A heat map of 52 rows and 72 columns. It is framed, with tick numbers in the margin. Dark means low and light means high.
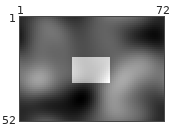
An odd patch, higher than its surroundings, sits in the centre. Values change most from cell to cell in the centre. No overall slope runs across the table. The top middle is the smoothest part. The ninth with the highest average is the centre.
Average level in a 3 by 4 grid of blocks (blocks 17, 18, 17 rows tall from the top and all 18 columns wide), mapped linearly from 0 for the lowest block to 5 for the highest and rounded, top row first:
2221 / 4454 / 1042
